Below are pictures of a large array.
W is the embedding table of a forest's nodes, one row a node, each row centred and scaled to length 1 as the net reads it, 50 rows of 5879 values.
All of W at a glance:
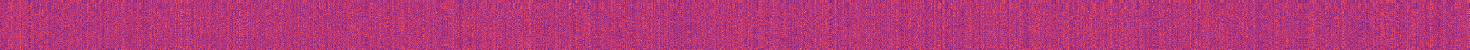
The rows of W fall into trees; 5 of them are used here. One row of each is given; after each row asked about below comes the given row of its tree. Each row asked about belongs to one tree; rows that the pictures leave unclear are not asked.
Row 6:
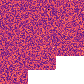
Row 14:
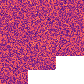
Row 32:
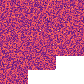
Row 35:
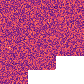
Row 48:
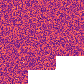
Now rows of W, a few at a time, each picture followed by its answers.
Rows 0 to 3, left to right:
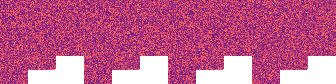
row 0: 35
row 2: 35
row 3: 6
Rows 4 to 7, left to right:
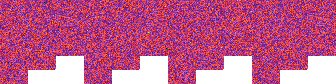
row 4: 6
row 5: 32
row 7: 6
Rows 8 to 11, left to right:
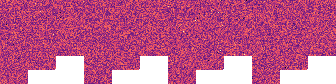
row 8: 6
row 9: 35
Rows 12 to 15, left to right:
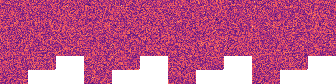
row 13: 35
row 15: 35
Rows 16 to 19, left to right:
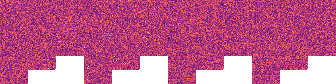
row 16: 6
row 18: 48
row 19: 35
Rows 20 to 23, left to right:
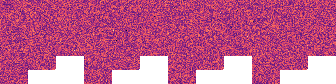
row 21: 32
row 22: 48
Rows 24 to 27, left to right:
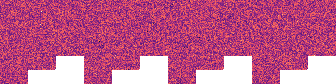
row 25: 48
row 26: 48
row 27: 35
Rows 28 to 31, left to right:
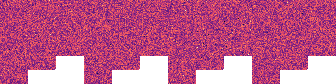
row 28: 14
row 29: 35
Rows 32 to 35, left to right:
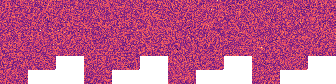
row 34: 14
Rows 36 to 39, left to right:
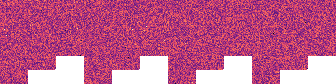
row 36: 14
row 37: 6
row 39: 35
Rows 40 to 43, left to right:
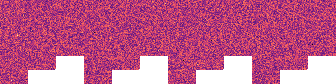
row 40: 6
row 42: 32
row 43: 35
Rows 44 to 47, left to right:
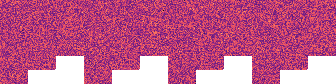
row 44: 6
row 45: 6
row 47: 35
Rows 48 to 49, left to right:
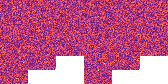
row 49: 32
